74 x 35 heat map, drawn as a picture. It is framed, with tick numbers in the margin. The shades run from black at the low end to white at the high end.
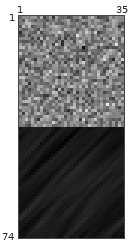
The table splits into 2 rows of 1 panel. Panel 1,1: middling, fine-grained, strong in contrast. Panel 2,1: very low, slanting up to the right, faint in contrast.
